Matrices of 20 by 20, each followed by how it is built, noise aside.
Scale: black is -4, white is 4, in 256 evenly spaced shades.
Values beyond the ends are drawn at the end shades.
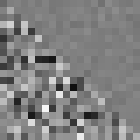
lower triangular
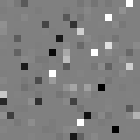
sparse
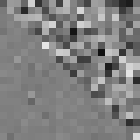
upper triangular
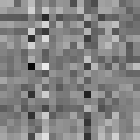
low rank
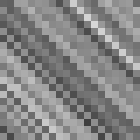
Toeplitz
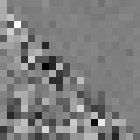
lower triangular
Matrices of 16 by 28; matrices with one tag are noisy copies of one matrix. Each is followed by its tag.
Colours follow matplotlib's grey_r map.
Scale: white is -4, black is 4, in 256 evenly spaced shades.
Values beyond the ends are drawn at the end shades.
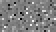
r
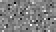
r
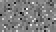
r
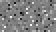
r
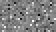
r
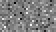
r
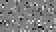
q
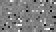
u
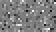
u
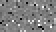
q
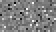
r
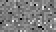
q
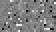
u
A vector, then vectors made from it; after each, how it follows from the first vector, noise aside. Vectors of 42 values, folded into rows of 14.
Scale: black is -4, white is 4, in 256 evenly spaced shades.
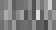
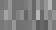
shrunk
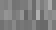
shrunk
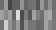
reversed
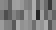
negated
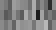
negated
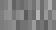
shrunk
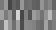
reversed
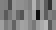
negated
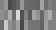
reversed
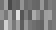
reversed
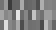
reversed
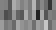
negated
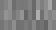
shrunk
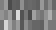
reversed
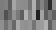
negated
